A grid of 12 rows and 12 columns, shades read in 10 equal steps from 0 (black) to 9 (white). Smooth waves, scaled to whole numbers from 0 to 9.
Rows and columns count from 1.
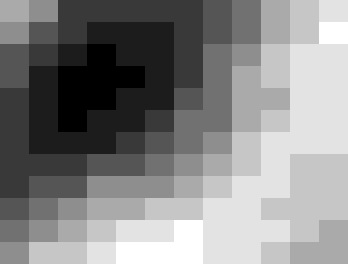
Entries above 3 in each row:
6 5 5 5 5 6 6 7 9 11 12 12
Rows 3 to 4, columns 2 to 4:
2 1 0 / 1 0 0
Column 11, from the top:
7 7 8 8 8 8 8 7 7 7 7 6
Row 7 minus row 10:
-1 -3 -4 -5 -4 -4 -3 -3 -1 1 1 1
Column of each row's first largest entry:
12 12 11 11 11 11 10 10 9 8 7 5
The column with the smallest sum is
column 3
